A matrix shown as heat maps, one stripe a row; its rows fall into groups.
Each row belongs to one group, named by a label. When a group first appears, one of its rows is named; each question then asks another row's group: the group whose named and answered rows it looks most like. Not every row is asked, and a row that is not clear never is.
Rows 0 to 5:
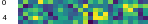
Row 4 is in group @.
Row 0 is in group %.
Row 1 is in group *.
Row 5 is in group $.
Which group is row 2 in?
@
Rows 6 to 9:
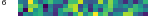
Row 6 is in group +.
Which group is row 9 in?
@
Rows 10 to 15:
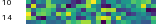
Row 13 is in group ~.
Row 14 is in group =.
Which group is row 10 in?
*
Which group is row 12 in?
@
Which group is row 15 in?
+
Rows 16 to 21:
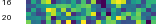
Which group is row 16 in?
$
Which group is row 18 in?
%
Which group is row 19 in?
*
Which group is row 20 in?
$
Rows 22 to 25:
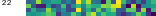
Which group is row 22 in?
+
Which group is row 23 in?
=
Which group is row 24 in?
%
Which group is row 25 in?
@
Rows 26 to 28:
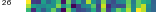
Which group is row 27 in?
*
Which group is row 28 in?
*
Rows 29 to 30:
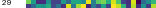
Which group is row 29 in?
=
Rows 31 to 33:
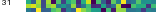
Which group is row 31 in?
~
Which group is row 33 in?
+
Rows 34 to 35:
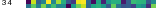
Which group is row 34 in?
%
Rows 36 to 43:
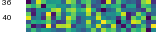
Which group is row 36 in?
+
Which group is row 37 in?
=
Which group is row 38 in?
+
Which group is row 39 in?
~
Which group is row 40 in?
~
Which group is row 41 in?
@
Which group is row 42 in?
~
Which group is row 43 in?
@
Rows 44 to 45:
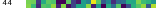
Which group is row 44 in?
*
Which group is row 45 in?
%
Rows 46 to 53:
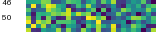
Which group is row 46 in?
@
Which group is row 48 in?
*
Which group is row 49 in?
+
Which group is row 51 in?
~
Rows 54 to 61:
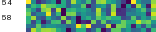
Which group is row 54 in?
=
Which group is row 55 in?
%
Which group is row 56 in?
~
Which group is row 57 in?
~
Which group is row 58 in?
=
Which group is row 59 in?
*
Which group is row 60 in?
+
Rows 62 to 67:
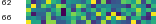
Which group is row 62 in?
*
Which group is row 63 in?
%
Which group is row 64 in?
*
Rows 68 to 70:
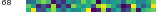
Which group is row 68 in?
$
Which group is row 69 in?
=
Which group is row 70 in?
=
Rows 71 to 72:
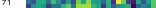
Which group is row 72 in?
+
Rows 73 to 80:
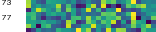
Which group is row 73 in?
=
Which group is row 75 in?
+
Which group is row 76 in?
=
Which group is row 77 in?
=
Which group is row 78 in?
@
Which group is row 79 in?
*
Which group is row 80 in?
+
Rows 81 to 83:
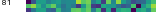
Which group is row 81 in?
+
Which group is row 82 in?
=
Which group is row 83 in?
+
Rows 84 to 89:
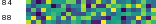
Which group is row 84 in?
~
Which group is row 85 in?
$
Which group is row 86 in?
%
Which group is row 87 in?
*
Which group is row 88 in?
%
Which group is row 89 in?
=
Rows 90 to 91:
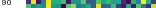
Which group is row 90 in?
%
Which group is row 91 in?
~
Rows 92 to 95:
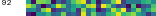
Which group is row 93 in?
=
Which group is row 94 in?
$
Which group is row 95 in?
$
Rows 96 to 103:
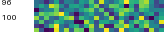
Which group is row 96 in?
$
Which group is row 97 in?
@
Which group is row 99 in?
%
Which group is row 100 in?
=
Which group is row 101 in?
%
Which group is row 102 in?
$
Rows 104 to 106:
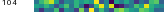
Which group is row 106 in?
$
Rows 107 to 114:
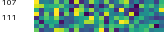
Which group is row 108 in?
=
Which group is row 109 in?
~
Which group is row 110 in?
~
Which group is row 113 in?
@
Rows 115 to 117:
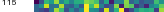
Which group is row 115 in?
+
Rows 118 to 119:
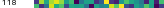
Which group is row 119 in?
@
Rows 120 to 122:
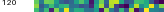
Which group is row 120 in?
@
